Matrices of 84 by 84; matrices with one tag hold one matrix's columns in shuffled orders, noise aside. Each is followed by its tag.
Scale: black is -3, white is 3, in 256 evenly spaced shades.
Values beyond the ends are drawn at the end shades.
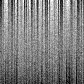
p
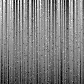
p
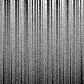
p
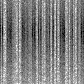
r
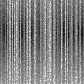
r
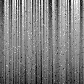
p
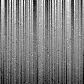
p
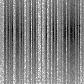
r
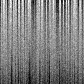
p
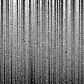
p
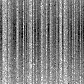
r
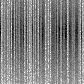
r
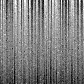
p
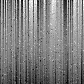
p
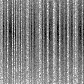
r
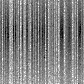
r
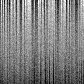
p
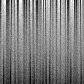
p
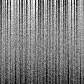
p
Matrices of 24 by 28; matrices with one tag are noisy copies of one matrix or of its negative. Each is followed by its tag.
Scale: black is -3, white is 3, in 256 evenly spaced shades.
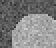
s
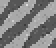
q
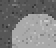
s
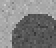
s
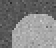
s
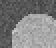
s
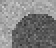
s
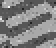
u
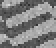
u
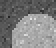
s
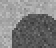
s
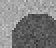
s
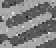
u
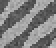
q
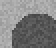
s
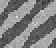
q
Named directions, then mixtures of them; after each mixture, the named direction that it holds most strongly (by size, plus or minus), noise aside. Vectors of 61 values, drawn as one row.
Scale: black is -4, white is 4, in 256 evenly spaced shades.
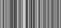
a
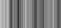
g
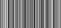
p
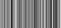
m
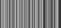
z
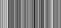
p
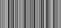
p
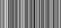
p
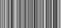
m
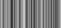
a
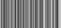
z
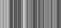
g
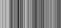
g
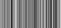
m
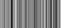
m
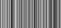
m
